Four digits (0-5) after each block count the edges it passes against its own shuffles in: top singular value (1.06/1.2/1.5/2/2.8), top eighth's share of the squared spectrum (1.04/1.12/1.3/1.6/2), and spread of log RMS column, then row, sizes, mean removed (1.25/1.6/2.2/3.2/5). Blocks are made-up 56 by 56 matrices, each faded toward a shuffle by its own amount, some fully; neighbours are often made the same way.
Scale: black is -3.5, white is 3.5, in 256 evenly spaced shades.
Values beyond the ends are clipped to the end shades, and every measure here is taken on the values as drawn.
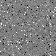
2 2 0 0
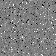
2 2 0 0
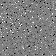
0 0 0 0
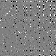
4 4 2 2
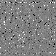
3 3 1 1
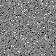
1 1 0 0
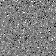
2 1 0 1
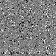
3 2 0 1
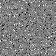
1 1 0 0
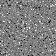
2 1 0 0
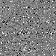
3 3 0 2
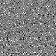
3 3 0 2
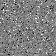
0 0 0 0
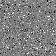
1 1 0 0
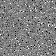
1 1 0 0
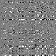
4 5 2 3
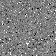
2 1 0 0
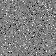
2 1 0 0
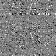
3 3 1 2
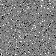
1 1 0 0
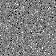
2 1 1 0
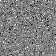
0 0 0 0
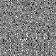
3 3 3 1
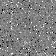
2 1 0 0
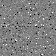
2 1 0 0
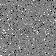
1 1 0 0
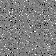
3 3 1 1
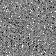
0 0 0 0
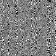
1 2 3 0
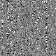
2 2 2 0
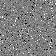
1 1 0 0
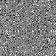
3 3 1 1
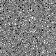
2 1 0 1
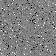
0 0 0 0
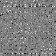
4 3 1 2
